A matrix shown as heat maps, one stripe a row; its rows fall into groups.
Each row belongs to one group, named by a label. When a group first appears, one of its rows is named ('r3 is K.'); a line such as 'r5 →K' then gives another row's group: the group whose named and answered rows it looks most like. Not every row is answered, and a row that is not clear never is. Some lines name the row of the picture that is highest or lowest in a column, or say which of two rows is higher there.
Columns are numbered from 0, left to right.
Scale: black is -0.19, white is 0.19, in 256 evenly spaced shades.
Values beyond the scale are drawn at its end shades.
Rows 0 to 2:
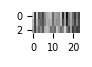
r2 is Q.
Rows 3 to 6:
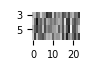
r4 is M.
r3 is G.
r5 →M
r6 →Q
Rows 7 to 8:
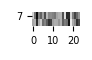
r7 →M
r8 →G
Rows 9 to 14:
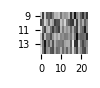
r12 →Q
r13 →M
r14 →M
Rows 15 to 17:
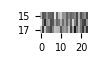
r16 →M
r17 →Q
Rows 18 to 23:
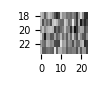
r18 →G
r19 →Q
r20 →G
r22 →G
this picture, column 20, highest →18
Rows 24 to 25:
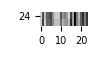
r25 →Q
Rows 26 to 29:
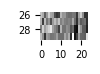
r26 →G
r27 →Q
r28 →G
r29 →M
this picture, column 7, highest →27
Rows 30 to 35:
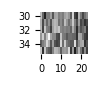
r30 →M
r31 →Q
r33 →G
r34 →G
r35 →Q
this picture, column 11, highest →35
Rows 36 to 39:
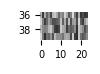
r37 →M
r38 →G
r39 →M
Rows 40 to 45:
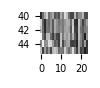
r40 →G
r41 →M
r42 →M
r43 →M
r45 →Q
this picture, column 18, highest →40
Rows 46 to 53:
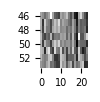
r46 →G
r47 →Q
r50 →Q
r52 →G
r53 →G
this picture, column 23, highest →49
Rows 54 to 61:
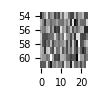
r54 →G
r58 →M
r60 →G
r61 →M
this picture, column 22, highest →58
